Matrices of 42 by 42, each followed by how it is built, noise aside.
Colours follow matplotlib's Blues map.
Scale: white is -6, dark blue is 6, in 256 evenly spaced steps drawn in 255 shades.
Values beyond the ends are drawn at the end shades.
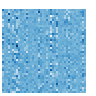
uneven columns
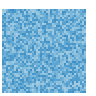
noise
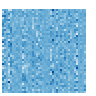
uneven columns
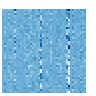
uneven columns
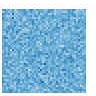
noise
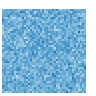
noise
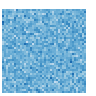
noise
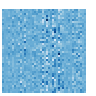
uneven columns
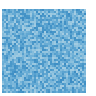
noise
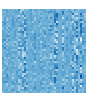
uneven columns
